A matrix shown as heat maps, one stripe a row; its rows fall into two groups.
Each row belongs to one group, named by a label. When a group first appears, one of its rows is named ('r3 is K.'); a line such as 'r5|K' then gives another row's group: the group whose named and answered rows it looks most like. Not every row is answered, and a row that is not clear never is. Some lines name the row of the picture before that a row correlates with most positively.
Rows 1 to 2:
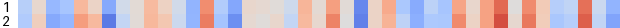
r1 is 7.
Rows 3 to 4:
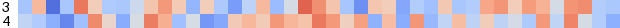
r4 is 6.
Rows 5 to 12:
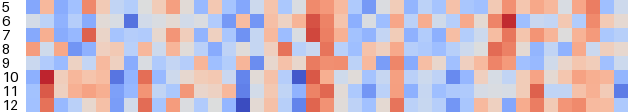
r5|7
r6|6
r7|7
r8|6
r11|7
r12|7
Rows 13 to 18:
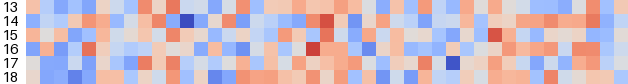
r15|6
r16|7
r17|6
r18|6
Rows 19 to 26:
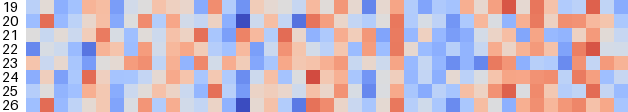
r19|7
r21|6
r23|6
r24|7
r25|7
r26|7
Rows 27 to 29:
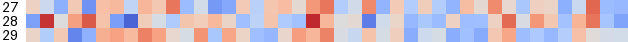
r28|7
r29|6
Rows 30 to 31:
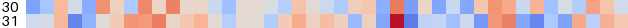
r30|6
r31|6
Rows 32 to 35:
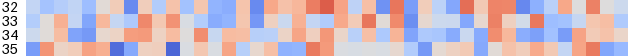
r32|6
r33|6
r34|6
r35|7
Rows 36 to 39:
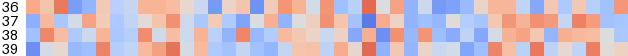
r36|6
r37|7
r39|6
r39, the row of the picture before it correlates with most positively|33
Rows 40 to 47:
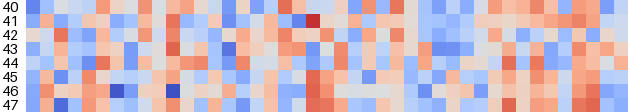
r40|6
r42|6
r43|6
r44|6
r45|7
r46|7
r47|7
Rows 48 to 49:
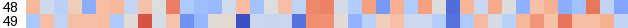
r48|6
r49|7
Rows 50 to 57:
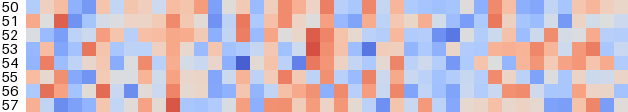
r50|6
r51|6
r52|6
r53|7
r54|7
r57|6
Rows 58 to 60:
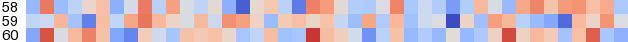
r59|6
